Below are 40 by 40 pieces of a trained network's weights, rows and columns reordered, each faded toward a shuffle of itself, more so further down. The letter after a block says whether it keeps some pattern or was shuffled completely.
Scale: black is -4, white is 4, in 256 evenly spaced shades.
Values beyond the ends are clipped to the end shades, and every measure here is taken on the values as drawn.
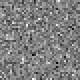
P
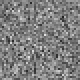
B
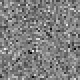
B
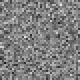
B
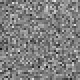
B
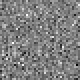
B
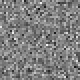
B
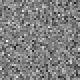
P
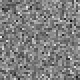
P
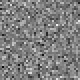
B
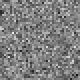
P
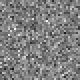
P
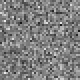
B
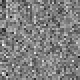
B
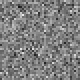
B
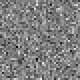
P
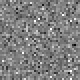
P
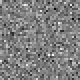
P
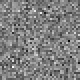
P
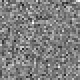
P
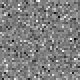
P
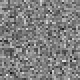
B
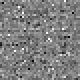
B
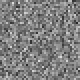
P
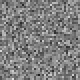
P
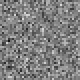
B
